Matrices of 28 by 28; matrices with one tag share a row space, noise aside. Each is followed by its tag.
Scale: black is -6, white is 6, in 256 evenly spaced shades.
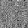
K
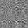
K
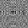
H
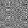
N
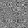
K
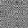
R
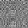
H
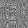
H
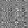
K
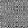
R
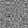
N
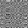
N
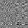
K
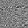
K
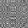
H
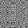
H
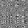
K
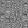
N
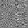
K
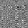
K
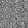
K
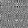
R
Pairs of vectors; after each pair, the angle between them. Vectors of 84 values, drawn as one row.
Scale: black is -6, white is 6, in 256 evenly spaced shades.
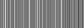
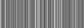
partly aligned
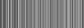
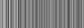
nearly opposite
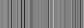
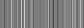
nearly opposite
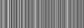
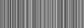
partly opposed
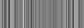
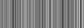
orthogonal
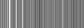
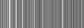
nearly parallel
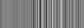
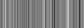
orthogonal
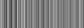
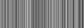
orthogonal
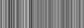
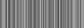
partly aligned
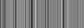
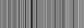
partly aligned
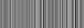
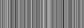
partly opposed
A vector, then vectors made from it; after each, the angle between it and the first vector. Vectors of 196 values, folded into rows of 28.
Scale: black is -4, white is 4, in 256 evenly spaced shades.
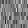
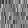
nearly parallel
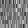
partly aligned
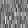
nearly opposite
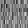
partly opposed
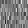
nearly parallel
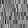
nearly parallel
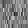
partly aligned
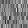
nearly parallel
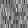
nearly parallel
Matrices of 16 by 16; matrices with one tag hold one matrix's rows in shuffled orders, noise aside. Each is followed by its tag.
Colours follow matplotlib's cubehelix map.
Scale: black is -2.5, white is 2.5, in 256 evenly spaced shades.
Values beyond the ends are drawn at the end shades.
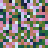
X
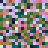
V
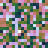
V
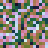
V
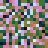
X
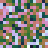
V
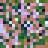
X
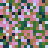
X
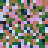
X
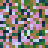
X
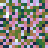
X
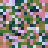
V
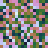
X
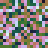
V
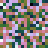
V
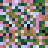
X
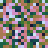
V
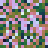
X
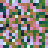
X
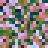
V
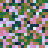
V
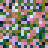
X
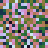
X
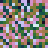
X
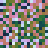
X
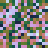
V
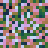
X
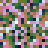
V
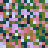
X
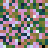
X
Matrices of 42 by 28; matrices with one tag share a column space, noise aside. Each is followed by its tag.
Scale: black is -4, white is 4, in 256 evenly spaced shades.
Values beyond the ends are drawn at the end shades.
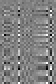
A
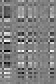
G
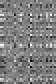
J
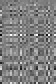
A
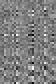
A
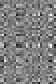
J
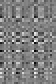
G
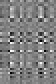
G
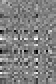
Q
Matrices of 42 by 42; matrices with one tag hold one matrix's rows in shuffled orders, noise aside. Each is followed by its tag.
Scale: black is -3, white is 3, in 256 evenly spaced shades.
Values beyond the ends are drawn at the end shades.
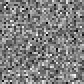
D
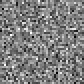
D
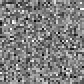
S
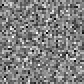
D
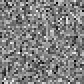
D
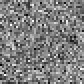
S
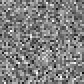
D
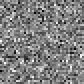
S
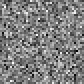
D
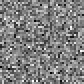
S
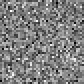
D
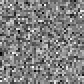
S
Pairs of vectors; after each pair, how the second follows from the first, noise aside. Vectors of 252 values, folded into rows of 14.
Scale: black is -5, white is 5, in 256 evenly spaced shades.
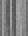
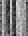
scaled up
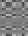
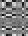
scaled up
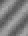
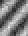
scaled up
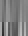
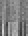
negated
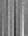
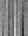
negated
